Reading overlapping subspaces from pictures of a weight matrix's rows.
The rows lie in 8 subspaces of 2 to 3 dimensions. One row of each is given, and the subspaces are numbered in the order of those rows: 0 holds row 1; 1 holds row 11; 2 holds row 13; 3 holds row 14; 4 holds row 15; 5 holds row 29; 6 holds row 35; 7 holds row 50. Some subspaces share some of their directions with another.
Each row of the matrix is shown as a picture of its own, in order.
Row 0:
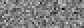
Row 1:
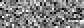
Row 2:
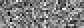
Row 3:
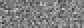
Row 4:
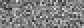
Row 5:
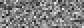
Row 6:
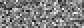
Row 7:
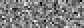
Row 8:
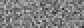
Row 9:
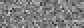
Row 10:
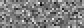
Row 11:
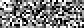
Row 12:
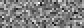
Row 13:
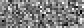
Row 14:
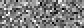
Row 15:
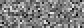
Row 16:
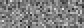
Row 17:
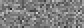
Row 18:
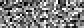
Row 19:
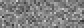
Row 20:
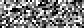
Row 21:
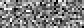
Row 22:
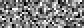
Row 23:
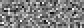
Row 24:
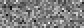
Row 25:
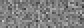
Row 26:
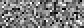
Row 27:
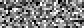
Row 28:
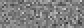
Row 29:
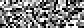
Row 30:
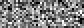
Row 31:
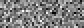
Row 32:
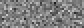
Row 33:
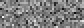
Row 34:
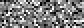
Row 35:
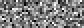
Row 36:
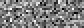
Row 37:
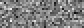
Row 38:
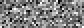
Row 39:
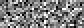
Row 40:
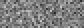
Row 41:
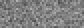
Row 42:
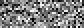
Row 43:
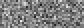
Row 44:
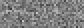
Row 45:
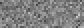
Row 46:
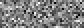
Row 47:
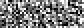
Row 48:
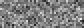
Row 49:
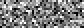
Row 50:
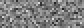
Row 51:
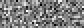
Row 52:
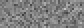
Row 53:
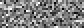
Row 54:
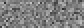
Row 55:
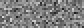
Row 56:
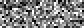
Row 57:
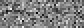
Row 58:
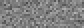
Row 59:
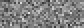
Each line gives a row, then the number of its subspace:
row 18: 5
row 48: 0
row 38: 0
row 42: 7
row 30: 2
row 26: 3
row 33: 0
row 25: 2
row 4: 1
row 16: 2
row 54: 3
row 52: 5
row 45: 6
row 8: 2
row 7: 6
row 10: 7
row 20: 0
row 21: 1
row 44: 7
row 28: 3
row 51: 3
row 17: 7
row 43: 3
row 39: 5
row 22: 6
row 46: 6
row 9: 1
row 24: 4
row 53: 6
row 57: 7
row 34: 1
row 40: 2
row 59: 1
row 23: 4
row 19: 0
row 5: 6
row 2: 5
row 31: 2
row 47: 2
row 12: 7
